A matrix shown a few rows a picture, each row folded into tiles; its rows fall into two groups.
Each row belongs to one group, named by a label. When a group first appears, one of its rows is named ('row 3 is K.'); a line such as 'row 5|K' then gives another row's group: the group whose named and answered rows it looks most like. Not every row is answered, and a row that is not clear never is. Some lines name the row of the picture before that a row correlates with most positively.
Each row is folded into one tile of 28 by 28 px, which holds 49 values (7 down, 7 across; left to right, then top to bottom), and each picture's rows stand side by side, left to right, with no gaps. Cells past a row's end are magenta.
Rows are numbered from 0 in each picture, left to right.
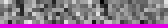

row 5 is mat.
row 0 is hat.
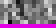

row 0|hat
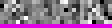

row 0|mat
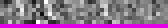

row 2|mat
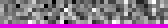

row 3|hat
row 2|hat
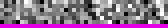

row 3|mat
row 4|mat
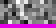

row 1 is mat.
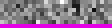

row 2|hat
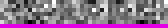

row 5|mat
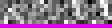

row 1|mat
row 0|hat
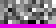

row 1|mat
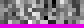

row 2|hat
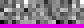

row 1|hat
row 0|mat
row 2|mat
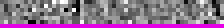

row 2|hat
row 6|hat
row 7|hat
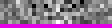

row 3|mat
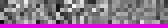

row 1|hat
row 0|mat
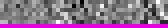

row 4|mat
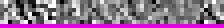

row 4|hat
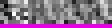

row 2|hat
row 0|mat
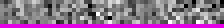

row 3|mat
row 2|mat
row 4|hat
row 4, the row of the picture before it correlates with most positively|2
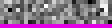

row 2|hat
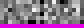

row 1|mat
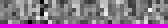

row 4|hat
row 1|mat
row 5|hat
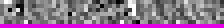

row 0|hat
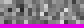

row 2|hat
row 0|hat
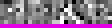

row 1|hat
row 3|mat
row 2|hat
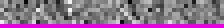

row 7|hat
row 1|hat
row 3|mat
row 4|hat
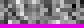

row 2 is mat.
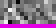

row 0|hat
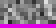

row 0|hat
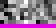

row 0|mat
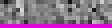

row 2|mat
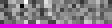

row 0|mat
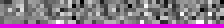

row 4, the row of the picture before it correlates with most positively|2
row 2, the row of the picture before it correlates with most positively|3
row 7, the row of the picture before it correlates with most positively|3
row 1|hat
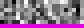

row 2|hat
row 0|mat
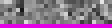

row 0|hat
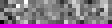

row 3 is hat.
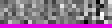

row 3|mat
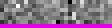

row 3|mat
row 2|mat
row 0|mat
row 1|mat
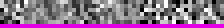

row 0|mat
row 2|hat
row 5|mat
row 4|mat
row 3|mat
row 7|hat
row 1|hat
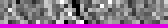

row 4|hat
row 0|hat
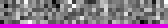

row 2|mat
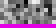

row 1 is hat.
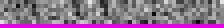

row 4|mat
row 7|mat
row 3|hat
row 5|mat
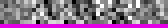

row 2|hat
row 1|hat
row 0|mat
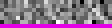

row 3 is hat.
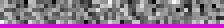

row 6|hat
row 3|mat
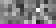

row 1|hat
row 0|hat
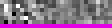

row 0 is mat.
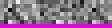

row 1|mat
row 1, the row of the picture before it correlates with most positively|0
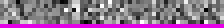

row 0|hat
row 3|mat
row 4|hat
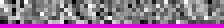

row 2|hat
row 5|mat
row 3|mat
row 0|mat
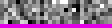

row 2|hat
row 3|mat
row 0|hat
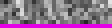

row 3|mat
